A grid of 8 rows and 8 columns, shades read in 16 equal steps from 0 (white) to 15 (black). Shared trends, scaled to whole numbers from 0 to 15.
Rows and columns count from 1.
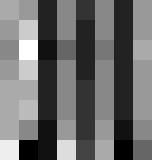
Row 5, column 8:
6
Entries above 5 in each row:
7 7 6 7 6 6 7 5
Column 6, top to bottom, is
7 7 8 7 7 7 6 5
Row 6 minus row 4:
-1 1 0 0 -1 0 0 0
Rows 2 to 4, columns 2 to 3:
3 13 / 0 14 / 3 13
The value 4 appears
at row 6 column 2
